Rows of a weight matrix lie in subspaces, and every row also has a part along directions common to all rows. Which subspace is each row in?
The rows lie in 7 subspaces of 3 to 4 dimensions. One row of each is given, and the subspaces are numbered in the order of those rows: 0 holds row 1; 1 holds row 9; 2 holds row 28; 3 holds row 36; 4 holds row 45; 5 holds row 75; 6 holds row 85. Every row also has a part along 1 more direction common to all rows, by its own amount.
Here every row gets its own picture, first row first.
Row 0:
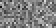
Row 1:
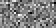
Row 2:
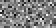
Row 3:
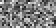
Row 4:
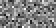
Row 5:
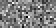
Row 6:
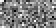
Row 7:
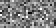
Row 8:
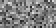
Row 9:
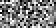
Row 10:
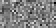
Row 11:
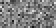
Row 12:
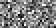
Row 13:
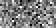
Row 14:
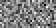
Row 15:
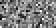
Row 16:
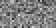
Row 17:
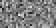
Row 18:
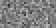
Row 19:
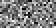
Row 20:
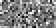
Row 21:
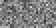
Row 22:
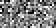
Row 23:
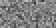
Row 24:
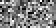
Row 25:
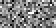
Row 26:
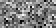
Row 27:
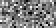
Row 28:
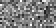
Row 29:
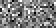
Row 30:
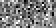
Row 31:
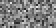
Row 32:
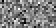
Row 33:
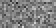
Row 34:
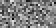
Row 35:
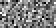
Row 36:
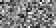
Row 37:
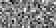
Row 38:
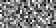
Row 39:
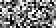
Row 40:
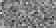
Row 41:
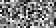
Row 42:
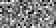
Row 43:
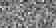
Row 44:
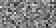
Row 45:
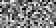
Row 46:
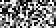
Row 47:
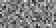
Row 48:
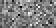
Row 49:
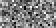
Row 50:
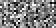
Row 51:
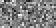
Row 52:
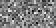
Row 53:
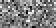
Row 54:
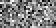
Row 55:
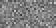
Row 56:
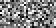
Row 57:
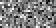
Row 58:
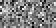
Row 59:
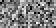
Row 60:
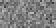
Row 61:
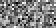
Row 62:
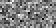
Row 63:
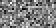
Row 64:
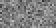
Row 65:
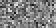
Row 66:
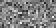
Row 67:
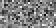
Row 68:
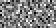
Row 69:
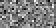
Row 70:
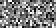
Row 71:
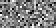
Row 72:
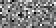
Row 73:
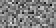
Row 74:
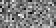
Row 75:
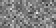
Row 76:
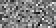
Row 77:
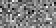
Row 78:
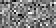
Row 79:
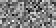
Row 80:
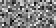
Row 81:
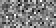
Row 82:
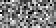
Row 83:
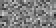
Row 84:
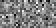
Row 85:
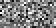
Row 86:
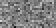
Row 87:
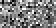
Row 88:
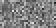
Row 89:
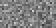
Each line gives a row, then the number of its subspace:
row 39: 3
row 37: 4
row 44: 0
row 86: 2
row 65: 0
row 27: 2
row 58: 0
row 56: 6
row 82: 1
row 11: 4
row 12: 0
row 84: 6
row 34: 0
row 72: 3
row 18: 6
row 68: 1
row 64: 2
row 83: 2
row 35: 4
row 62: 5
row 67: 2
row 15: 3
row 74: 1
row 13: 2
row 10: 0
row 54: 2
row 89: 2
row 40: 5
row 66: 5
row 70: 4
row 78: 0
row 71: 3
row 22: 4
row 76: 3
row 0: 0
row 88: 0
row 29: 3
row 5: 4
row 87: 6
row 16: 4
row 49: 2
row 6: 5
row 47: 1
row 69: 6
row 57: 3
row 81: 6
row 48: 2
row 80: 2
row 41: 6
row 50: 0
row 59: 3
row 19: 4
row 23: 1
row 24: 3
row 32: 6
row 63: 6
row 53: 5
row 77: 3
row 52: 0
